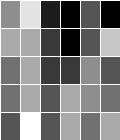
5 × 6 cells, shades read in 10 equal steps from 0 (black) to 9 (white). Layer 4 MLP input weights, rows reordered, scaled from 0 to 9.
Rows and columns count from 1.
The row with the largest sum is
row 5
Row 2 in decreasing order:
7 6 6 3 2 0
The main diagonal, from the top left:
5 6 2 6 4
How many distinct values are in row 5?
4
